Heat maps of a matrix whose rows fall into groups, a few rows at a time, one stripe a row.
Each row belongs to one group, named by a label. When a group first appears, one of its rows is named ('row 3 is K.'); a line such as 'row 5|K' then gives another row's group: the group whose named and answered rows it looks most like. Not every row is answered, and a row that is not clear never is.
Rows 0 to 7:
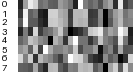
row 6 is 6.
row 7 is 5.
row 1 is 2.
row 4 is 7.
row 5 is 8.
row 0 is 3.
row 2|2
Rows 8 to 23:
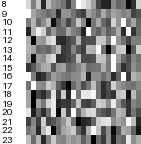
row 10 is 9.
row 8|6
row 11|3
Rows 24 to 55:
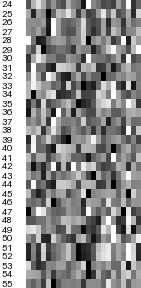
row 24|3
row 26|8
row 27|8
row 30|3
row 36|5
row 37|8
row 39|9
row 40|2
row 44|2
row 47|3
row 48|7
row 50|8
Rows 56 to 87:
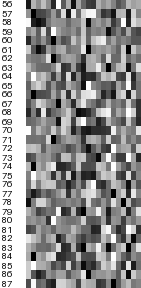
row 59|8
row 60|9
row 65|3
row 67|7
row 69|7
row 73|7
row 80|8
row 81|7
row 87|2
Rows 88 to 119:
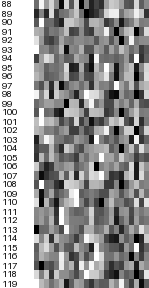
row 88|5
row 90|2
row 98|6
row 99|7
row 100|2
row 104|5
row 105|9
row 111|8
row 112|8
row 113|5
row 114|6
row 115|3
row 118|6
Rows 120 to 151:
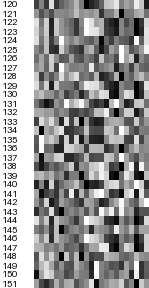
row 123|6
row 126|9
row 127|8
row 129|6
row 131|7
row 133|5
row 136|2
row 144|6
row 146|6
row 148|5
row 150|3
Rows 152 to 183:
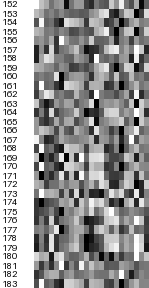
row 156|8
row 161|2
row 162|3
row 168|2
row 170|2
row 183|2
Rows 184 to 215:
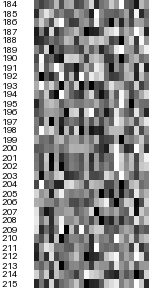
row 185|3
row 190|2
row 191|9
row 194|8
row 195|3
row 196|7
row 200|7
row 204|2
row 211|3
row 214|6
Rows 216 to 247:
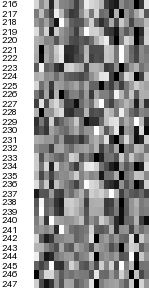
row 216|6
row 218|8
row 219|6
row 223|2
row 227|9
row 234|6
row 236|6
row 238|2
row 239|2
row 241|8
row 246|3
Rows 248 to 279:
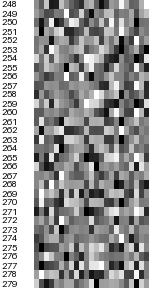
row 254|6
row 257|7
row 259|6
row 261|2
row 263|2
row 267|8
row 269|5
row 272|8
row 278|5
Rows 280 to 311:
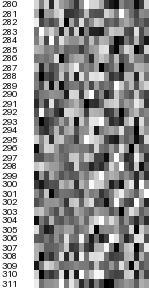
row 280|6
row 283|5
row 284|8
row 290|7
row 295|6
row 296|3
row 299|9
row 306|7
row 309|3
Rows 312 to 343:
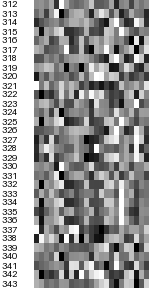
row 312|8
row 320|9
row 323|3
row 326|7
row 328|3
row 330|8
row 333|9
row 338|5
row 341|7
